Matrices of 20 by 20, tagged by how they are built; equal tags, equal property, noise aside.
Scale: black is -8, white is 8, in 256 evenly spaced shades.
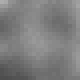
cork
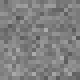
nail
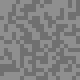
nail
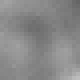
cork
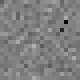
nail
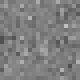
nail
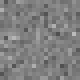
nail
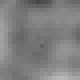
cork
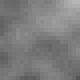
cork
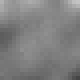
cork
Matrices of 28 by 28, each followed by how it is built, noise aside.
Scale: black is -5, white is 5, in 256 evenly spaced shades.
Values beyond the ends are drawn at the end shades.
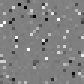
sparse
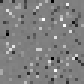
sparse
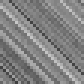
Toeplitz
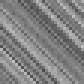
Toeplitz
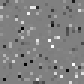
sparse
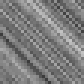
Toeplitz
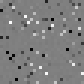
sparse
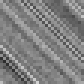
Toeplitz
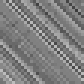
Toeplitz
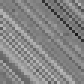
Toeplitz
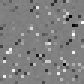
sparse
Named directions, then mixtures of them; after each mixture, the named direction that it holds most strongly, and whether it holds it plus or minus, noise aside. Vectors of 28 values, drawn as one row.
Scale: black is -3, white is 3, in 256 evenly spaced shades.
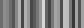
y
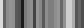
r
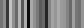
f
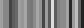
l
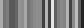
l, plus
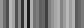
f, plus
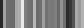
r, minus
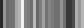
r, minus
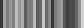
r, minus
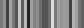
f, plus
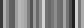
r, minus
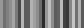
y, minus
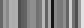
l, minus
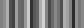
y, plus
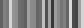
l, minus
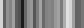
r, plus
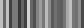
f, minus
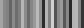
l, plus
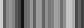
r, plus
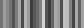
y, plus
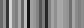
f, plus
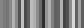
y, minus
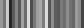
f, minus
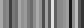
l, plus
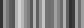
r, minus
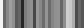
r, plus
